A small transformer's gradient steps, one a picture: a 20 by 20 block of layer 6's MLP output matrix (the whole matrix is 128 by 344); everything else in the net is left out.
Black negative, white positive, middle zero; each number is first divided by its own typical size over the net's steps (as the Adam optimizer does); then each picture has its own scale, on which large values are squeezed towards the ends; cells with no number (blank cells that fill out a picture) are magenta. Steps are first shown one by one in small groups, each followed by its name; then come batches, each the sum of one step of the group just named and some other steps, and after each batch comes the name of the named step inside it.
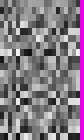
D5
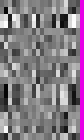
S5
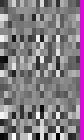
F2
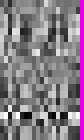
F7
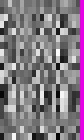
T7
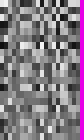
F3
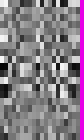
F3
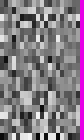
F2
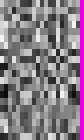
S5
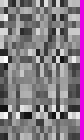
F7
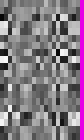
F7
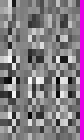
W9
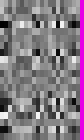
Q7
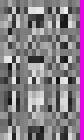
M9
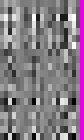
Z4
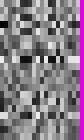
Q7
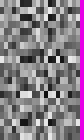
W9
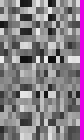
Q7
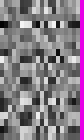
Q7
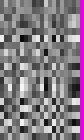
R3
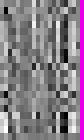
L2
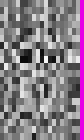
R3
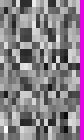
L2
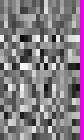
R3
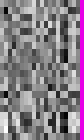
L2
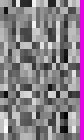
L2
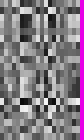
R3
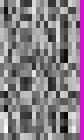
L2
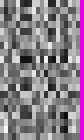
L2
